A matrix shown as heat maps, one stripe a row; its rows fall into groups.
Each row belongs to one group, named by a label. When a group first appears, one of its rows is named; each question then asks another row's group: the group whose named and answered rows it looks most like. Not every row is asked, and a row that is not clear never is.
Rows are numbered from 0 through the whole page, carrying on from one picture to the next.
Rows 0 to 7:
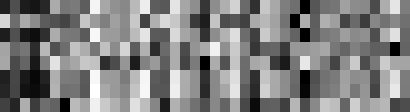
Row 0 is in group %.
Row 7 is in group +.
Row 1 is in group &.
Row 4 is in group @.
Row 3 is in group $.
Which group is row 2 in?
%
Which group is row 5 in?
%
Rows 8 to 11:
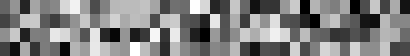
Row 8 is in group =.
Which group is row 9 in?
&
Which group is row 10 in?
@
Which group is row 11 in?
+
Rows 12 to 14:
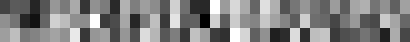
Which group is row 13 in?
@
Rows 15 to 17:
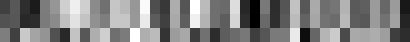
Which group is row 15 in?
=
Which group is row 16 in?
=
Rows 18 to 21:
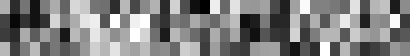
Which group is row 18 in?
@
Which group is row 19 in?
=
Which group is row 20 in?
+
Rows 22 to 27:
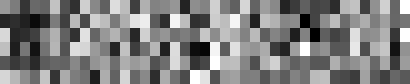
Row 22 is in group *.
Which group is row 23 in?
%
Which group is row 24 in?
*
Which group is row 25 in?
@
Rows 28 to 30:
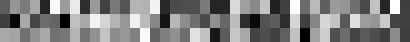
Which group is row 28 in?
=
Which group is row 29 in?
+
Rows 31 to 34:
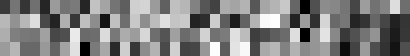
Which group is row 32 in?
&
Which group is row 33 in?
$
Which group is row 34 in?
$
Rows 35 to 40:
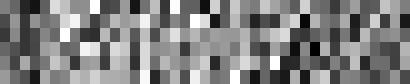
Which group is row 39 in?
*
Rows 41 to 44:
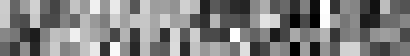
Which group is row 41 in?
&
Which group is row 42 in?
&
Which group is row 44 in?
*
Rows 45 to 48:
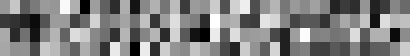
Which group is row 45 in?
$
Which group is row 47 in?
@
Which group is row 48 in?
*
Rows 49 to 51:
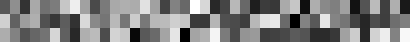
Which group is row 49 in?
=
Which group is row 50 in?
&
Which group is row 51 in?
*
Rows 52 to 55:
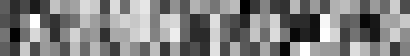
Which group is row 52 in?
=
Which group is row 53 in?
&
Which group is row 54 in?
&
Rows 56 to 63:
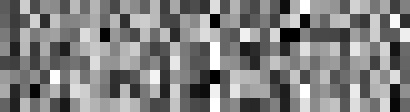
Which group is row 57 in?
=
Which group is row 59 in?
+
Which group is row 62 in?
@
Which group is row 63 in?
+
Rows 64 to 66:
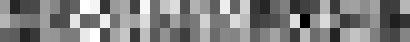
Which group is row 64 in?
*
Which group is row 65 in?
$
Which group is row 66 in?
*
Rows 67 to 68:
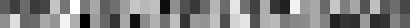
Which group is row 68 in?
$
